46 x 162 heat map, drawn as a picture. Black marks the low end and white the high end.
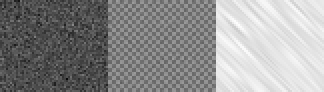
It is made of 1 by 3 panels. Panel 1,1: low, fine-grained. Panel 1,2: middling, checkered. Panel 1,3: very high, slanting down to the right, faint in contrast.
